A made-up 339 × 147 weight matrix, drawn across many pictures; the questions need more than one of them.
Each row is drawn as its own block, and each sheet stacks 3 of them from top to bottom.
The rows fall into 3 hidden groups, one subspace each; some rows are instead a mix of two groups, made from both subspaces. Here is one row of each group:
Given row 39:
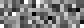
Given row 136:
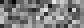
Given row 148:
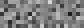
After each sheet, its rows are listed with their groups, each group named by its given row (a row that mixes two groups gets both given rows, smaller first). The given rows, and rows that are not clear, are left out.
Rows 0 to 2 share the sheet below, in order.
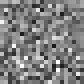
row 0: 136
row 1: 136
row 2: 148
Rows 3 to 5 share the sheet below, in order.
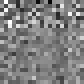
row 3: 148
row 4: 136
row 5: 136
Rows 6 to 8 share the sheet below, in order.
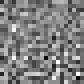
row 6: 136
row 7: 136 and 148
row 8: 148
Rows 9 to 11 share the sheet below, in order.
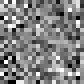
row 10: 39
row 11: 39
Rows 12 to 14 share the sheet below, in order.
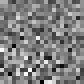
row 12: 148
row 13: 136
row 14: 148
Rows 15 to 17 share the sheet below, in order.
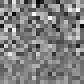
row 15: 39
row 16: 39
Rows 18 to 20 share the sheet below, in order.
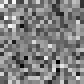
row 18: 39
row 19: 39
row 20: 148
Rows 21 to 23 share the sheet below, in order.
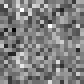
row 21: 148
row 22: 39
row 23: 148
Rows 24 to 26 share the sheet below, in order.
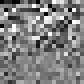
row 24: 136
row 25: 136
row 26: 39
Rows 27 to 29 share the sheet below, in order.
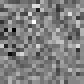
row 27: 136 and 148
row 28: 39
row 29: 148
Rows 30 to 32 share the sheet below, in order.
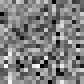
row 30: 136 and 148
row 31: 148
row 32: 136 and 148
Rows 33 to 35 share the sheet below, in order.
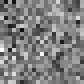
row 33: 39
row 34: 136
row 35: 39
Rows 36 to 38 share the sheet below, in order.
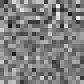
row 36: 148
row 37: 136
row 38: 39
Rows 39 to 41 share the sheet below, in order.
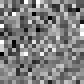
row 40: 39 and 136
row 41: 148
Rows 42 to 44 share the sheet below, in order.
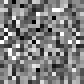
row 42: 136
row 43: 148
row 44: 136
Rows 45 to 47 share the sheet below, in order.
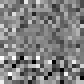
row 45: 39
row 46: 39
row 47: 39 and 136
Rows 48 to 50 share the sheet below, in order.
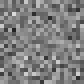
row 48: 39
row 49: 39
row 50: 148
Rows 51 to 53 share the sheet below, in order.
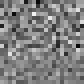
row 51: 39
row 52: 148
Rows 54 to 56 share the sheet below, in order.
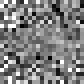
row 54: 39
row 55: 39
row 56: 148
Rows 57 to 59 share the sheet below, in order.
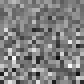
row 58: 148
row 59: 39
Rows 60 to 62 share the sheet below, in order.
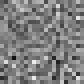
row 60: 148
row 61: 148
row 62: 136 and 148
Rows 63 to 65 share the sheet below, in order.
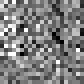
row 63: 39
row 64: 39
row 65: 148
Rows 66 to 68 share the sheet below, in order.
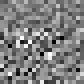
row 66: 148
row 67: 148
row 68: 148
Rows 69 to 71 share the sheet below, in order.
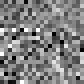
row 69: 39 and 148
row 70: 39 and 136
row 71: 39
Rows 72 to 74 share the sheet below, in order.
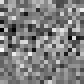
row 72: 136
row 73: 136
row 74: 148
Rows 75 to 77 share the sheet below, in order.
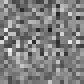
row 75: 148
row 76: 148
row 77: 148
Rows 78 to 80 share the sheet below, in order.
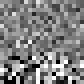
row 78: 39
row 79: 148
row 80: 136
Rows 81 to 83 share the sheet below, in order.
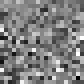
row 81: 136
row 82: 136 and 148
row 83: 39 and 148
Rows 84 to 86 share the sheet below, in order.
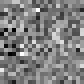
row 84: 136
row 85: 39
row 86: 136
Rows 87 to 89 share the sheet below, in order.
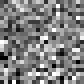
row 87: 148
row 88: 136
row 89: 136 and 148
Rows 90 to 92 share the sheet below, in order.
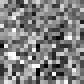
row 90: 39 and 136
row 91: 39 and 136
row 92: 136
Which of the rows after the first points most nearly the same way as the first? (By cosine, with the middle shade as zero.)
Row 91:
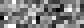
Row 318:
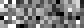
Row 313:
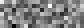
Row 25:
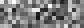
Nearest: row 318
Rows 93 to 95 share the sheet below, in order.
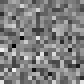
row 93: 136
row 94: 136
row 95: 39
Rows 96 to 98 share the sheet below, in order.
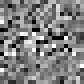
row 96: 136 and 148
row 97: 136
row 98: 136
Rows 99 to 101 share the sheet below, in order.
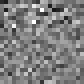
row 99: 136
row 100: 39
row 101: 148
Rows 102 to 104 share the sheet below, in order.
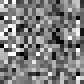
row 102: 39
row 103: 39
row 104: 39 and 148
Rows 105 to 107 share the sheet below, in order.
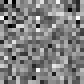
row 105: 39
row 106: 39 and 148
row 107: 136
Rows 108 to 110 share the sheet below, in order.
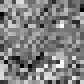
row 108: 136
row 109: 136 and 148
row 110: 136 and 148
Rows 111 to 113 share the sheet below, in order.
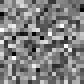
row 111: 136
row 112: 136
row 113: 136
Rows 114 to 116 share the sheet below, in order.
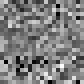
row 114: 148
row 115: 136
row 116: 148
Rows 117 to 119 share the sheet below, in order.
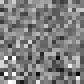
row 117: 136
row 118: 148
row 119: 39
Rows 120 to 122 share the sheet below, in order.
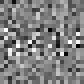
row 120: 136
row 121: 148
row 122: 148
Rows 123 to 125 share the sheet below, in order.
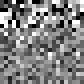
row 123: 136
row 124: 148
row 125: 148
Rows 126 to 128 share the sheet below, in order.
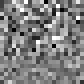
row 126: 148
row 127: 136
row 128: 39
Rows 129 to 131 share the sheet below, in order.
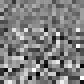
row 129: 136 and 148
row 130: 148
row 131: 39 and 136
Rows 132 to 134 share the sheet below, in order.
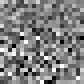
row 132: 39 and 136
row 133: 136
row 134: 148
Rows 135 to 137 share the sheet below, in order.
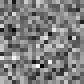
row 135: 39
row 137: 136
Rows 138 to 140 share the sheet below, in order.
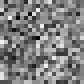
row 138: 148
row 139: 136
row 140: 136
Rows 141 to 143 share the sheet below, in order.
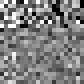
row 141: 39
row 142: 136
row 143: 39
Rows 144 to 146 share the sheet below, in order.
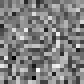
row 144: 39
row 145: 148
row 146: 136
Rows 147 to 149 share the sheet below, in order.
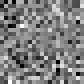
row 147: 39
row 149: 148
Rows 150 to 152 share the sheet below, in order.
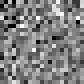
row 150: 39
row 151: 136
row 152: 136
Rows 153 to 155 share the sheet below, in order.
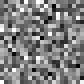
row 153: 39 and 148
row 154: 136
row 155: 39
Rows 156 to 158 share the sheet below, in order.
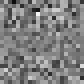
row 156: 136
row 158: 39 and 136
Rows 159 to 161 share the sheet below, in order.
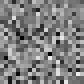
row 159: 136
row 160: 148
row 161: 148
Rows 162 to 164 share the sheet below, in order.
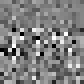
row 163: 136
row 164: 39 and 136
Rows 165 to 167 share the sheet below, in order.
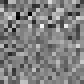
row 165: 148
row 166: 39
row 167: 39 and 136
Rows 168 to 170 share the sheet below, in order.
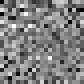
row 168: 136
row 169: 39
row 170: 148
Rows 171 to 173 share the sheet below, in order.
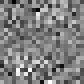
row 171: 136
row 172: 148
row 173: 148
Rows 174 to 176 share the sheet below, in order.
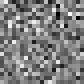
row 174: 148
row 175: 39
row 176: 148
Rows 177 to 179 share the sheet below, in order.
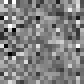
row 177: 39
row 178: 39
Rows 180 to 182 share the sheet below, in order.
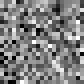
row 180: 39 and 136
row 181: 39
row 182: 39
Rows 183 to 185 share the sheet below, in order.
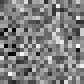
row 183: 148
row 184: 39
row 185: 136 and 148
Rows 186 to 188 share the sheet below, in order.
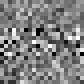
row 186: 148
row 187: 39
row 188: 39
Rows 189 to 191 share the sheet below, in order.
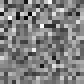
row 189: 148
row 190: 136
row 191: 136 and 148
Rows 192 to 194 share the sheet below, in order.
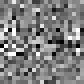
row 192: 136
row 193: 39
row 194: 148
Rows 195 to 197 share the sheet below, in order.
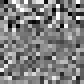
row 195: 148
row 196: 39
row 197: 148
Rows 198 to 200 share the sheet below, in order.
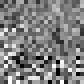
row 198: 39
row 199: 39
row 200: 148
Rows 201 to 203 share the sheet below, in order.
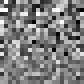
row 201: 136
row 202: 39 and 148
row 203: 148
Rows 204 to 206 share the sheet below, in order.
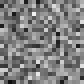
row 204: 39
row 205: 148
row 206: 39 and 136
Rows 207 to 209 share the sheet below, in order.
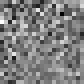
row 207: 136
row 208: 136
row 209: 39
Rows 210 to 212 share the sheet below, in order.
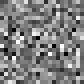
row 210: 148
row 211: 136 and 148
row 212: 39
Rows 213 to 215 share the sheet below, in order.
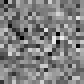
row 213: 39 and 148
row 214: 148
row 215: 136
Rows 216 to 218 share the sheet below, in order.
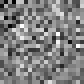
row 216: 39
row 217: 148
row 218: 148
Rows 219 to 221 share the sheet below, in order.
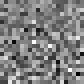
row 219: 136
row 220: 39
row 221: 148
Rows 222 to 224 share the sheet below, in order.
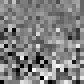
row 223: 39
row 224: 39 and 148
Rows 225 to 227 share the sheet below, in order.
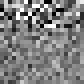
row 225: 148
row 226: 136
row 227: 39
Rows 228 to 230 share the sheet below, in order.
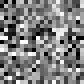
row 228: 39
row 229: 136
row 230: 39 and 148
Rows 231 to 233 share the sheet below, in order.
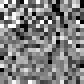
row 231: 39
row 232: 148
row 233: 136
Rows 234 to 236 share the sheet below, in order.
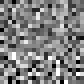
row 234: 136
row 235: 136
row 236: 148
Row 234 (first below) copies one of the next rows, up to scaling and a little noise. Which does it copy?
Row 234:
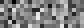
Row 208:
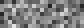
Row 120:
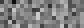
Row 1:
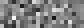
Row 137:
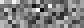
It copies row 120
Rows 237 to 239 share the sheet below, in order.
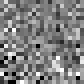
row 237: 148
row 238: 39
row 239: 39
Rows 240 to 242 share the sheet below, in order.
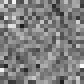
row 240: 39
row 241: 148
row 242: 136
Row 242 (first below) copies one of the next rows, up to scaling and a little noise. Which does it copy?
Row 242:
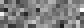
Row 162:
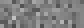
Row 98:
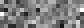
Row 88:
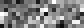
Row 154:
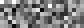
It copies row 98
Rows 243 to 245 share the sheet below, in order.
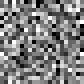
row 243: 39
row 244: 39
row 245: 148
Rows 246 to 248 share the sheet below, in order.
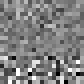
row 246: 148
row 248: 148
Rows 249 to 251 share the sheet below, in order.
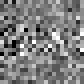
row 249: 39
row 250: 39
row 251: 136
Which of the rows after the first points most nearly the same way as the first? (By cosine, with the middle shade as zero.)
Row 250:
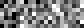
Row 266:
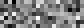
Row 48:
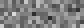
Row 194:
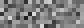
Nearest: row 194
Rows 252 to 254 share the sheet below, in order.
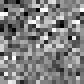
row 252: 136
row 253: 136
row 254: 39
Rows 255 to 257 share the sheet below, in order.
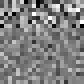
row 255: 39
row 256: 39
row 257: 148
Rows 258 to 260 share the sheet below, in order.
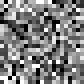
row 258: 136 and 148
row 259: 148
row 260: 136
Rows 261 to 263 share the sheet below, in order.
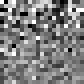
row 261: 136
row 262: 136
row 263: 136
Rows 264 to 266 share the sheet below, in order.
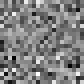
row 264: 39
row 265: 136
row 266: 39
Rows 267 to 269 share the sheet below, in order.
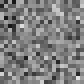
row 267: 39
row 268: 39
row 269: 148
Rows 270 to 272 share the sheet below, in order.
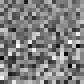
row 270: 39 and 148
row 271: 148
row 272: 136
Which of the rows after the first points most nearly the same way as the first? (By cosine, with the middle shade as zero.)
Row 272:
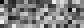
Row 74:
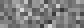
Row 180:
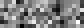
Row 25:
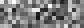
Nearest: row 74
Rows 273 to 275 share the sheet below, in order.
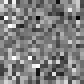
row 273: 39
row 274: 148
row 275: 136
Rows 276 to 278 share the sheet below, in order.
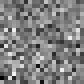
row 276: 148
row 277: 39
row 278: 136
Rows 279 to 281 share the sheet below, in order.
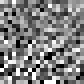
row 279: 39 and 136
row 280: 136 and 148
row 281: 148
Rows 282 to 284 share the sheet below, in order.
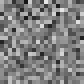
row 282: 148
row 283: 136
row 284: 148
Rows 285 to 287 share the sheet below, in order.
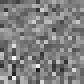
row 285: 136
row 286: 136
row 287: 136
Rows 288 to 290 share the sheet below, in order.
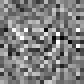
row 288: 148
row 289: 148
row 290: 148
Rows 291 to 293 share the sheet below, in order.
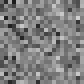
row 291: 39
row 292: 148
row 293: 39
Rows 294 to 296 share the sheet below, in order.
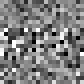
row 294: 148
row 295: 39 and 136
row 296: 39
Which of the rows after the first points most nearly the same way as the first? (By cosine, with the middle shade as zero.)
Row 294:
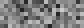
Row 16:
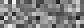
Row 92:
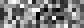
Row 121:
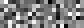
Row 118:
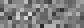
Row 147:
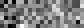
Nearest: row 121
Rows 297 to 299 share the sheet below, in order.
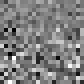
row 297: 148
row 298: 39
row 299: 39
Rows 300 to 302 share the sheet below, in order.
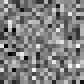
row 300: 148
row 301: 39
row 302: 39 and 136
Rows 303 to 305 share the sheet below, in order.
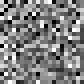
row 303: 148
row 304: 39 and 148
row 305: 39
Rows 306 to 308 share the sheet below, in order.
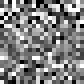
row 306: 39
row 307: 148
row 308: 136
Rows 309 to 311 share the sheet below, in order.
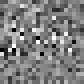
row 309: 136
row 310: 136
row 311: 148
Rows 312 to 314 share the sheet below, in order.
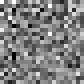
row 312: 136
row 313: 136
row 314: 39
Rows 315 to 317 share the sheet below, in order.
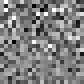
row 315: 136 and 148
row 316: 39
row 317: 148
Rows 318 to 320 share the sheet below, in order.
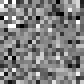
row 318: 39
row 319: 148
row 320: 39
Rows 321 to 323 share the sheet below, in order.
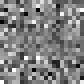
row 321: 136
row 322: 39
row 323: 39
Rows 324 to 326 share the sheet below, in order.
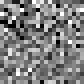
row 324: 136
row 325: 148
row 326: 148
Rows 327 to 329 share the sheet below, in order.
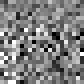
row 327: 148
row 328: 39
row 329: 39
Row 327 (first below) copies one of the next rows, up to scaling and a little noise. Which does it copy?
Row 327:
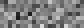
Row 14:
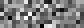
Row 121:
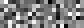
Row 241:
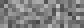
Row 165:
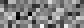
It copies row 165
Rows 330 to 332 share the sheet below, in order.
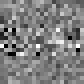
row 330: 136
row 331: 39
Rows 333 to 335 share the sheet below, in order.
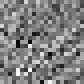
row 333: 39
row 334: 148
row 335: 148
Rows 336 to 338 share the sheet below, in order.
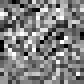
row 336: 136
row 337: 136
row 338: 148
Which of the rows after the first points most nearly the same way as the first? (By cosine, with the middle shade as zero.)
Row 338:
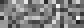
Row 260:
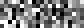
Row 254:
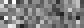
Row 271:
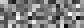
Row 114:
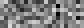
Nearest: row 254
